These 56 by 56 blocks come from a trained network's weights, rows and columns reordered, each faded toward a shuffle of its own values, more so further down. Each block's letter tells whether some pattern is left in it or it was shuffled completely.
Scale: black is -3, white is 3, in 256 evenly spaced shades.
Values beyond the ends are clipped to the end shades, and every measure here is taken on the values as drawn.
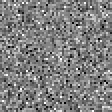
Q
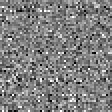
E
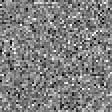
Q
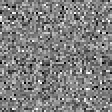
E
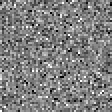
Q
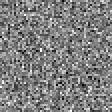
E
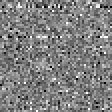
E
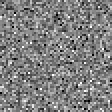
Q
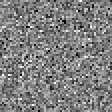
E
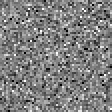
Q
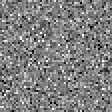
Q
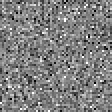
Q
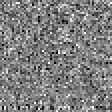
E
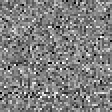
E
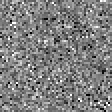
Q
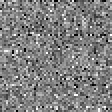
E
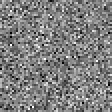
E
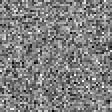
E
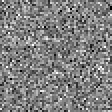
Q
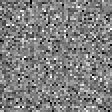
E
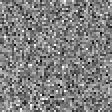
Q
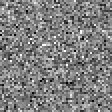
Q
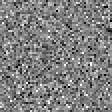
Q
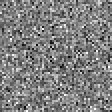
Q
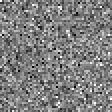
Q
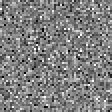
Q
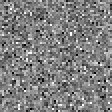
Q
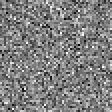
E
